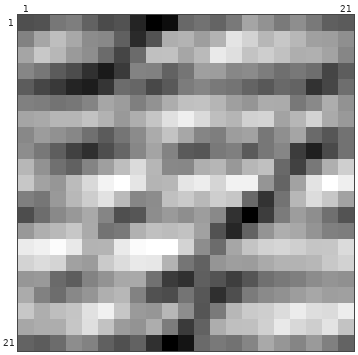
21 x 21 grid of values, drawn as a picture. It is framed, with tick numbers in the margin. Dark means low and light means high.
Overall the values sit about 60% of the way up the scale. Stripes running across repeat 5 times from top to bottom. The histogram is bell-shaped.
